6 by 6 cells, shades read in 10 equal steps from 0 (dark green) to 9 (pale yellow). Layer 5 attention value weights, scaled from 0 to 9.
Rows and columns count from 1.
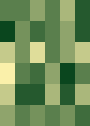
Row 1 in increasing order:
1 3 3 3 5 6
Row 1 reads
3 3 5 3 6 1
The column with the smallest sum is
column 2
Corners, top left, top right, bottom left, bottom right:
3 1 5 2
